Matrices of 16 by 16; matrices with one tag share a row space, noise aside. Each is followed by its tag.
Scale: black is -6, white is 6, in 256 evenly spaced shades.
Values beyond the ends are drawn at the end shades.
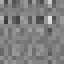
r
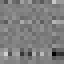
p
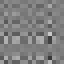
r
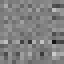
p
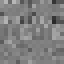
p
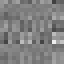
p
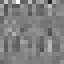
r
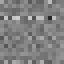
r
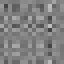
r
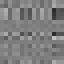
p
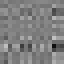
p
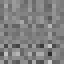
r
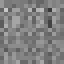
r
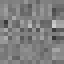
p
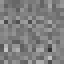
r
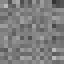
p
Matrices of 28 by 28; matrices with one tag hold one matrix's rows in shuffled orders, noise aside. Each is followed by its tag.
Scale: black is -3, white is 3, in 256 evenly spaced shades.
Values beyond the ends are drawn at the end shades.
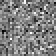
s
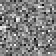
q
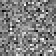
s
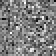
s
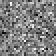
s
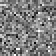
q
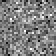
s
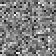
q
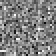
q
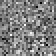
s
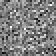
s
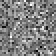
s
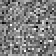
s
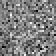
s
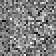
s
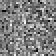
s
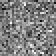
s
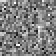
q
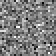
q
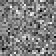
s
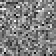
q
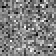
s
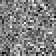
s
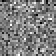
s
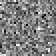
q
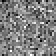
s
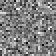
q
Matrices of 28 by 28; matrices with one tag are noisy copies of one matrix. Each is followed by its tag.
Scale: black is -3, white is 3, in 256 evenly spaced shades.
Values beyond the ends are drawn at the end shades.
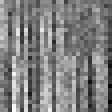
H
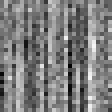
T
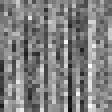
T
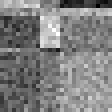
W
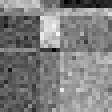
W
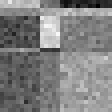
W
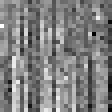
H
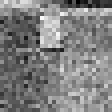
W
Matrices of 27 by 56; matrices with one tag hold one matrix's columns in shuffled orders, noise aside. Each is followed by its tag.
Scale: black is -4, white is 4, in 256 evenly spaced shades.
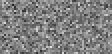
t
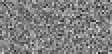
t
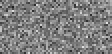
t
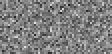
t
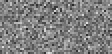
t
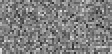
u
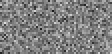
t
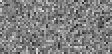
u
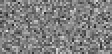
u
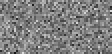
t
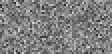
t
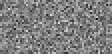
t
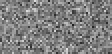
u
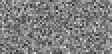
t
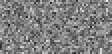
u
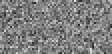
u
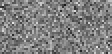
t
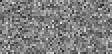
t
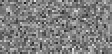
u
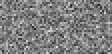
t
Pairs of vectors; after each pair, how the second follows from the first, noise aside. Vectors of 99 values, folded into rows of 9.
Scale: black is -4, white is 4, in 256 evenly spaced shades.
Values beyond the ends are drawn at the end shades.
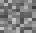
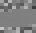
partly zeroed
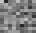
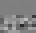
partly zeroed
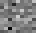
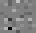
partly zeroed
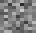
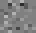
partly zeroed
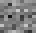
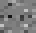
partly zeroed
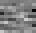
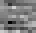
wrapped around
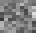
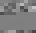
partly zeroed
